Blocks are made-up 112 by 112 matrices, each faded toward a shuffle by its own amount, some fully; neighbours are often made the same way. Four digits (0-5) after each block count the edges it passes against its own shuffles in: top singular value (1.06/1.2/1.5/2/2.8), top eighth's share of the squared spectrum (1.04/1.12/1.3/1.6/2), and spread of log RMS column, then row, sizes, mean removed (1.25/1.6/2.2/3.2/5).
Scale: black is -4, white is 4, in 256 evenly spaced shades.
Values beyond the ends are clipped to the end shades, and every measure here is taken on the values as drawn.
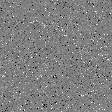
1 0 0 0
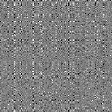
5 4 3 3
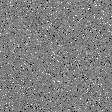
0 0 0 0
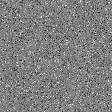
2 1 0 0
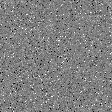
1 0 0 0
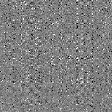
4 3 2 2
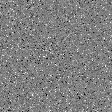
2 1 0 0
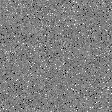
2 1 0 0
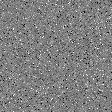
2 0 0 0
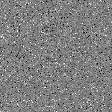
3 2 1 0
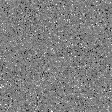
2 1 0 0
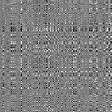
5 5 4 4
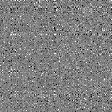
4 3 2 2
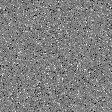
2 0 0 0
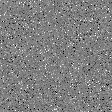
0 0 0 0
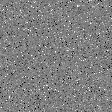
0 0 0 0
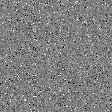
3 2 1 0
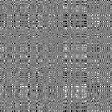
5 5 4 4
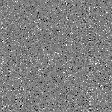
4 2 1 0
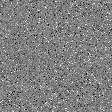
0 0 0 0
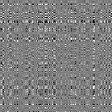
5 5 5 4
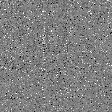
3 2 1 1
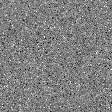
0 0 0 0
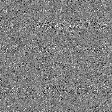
1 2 2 3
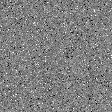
0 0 0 0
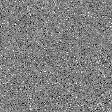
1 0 0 1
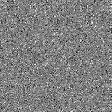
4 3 1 1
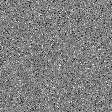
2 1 0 0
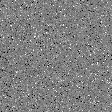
0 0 0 0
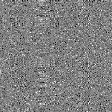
4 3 2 2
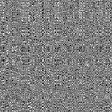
5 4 3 3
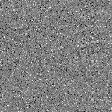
3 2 1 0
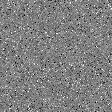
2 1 0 0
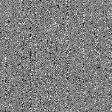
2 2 3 0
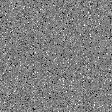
1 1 2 0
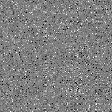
4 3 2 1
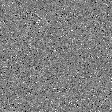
0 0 0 1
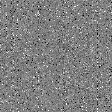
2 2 2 0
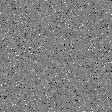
0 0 0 0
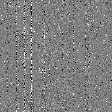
3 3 3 0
